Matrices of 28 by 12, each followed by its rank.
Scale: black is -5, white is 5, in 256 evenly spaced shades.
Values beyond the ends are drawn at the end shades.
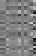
two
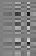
one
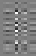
one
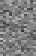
full rank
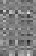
two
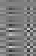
one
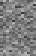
full rank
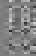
two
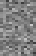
full rank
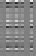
one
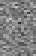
full rank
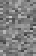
full rank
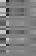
one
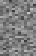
full rank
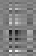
one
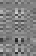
two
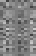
two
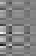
one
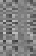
two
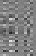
two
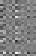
two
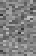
full rank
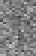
full rank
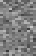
full rank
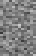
full rank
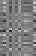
two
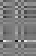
one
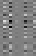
one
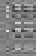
two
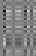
one
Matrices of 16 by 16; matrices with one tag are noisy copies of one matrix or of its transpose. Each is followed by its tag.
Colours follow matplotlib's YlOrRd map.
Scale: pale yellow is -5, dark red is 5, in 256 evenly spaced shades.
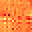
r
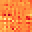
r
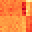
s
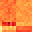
s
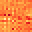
r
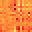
r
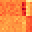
s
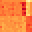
s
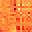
r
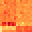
s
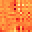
r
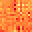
r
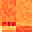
s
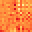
r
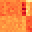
s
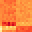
s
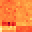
s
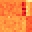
s
